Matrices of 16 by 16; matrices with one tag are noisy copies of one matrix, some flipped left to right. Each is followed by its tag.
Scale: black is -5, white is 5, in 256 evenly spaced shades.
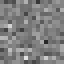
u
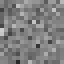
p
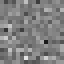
u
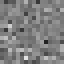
u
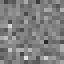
u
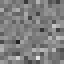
u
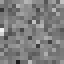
p
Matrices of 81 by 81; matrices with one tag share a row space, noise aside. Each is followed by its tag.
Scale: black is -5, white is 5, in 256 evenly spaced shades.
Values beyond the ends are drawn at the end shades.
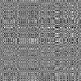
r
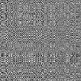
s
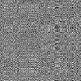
r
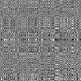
r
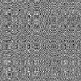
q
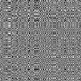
q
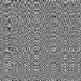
q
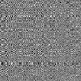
s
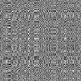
q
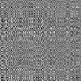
s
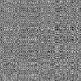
r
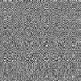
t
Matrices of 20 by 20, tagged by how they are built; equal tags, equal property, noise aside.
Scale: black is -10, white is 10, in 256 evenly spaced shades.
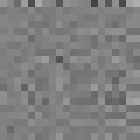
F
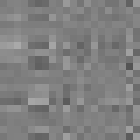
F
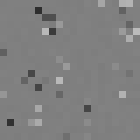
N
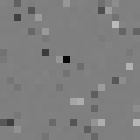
N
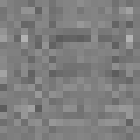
F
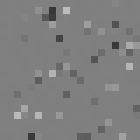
N
